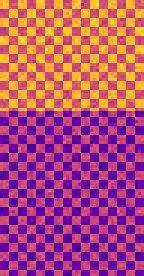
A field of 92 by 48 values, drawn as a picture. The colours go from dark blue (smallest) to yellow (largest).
Grain: checkered. Seam: horizontal, 40% of the way down, the top part higher. Average level on the scale: 50%. Mirror symmetry: none.
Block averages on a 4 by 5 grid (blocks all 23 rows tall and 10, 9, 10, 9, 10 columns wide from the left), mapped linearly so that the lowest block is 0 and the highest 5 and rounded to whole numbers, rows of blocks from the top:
55555 / 33333 / 00000 / 00000
